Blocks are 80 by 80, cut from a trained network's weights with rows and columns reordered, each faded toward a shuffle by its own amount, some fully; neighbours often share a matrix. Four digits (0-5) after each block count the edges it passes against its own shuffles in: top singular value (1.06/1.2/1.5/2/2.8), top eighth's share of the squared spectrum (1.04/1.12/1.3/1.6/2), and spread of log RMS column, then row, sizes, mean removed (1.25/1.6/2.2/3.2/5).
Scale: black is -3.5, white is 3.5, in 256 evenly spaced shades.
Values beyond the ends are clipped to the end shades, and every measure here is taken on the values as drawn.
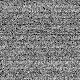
3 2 0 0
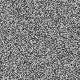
0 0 0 0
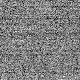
2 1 0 0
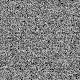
1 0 0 0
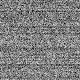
3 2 0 0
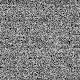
2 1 0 0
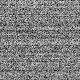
3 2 0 1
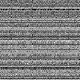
5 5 2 4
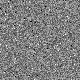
1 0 0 0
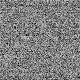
1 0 0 0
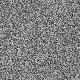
0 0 0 0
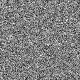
0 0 0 0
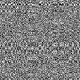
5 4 1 3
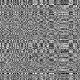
5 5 2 4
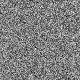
2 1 0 0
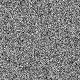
0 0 0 0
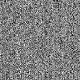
3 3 2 2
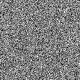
0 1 0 0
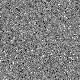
1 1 0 0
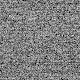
2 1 0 0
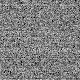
2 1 0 0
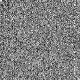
3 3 1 2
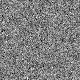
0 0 0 0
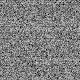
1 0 0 0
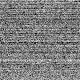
4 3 0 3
